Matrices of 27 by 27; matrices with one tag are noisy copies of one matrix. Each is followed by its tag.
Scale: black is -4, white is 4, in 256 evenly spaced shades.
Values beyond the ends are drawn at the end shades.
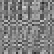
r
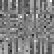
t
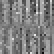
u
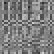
r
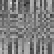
t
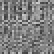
r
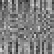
t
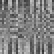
t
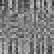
t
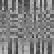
t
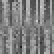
u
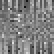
t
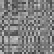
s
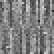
u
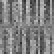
u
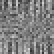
t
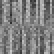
u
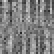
u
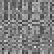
r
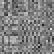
s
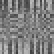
t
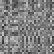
s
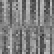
u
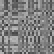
s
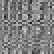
r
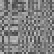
s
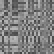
s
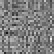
s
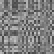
s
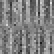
u
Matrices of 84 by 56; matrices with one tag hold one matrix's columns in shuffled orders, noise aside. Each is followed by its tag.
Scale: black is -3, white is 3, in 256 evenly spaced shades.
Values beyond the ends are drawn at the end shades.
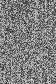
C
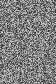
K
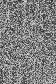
C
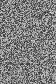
K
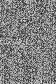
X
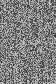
X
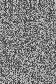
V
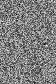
K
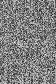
X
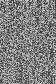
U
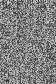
U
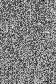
C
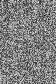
V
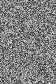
K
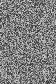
K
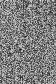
U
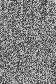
V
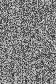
X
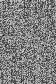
U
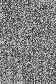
X
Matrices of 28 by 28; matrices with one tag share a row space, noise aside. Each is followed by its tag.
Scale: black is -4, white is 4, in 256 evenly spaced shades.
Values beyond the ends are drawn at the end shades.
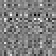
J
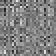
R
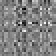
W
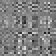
W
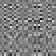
J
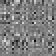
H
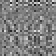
J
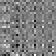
H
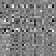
H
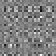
J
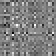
H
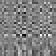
W
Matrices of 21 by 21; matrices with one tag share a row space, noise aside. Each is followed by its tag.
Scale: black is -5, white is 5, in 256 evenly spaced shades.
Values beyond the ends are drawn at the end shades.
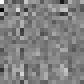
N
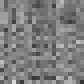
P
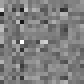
N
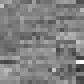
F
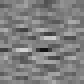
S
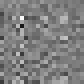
N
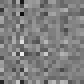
N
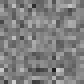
P
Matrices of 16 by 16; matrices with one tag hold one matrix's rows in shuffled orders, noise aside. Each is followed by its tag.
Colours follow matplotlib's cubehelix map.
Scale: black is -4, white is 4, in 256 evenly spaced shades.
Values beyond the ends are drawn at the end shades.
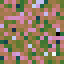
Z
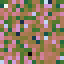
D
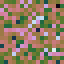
Z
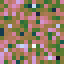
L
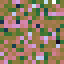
Z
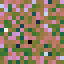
D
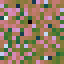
D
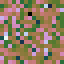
D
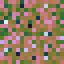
D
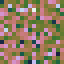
L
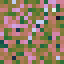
Z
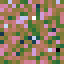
L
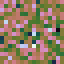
L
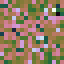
Z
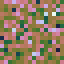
Z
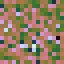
L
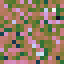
Z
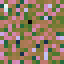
D
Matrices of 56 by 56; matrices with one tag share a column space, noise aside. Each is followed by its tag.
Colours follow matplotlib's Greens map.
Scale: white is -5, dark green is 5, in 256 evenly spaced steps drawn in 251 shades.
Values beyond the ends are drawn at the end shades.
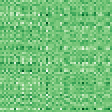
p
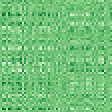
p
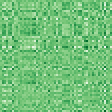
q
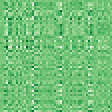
q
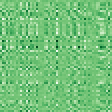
q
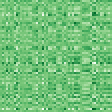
p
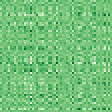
p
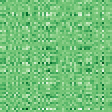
p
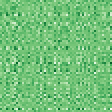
p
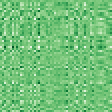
q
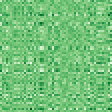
p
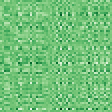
p
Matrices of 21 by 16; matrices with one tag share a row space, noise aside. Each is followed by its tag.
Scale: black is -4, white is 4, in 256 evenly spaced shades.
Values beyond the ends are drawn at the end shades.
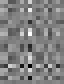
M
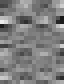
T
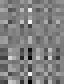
M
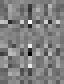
M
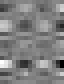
T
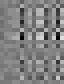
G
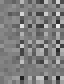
G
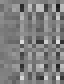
G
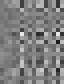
G
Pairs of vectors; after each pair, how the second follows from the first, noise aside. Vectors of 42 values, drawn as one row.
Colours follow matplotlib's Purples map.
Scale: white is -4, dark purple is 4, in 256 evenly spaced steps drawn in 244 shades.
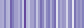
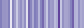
reversed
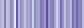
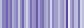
reversed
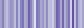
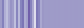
partly zeroed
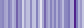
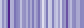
reversed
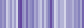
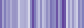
reversed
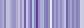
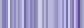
wrapped around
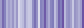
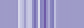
partly zeroed
